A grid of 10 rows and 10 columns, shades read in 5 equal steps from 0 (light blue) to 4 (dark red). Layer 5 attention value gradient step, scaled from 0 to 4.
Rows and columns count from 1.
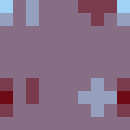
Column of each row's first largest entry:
7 8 1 1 1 1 1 1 1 1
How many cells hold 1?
9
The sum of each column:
21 20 20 20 20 20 20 19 20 21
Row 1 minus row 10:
-2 0 -1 0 0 0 1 1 1 -2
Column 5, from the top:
2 2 2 2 2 2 2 2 2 2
